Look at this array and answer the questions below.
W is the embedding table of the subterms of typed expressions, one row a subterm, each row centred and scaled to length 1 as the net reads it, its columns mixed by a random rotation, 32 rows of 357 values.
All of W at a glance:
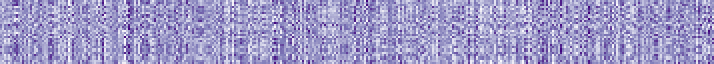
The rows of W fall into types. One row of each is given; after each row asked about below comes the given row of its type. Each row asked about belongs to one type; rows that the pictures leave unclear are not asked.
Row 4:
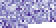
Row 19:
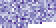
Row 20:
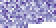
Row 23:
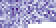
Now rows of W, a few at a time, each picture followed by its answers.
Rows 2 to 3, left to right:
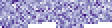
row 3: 4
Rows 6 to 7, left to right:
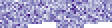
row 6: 4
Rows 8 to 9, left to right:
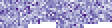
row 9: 4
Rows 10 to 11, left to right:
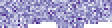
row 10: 20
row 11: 19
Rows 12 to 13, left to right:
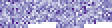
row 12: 23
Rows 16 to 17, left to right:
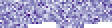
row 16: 4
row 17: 20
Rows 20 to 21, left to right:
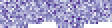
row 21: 19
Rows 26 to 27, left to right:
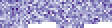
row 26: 23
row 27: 20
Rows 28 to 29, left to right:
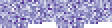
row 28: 19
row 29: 19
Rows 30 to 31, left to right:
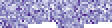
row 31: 4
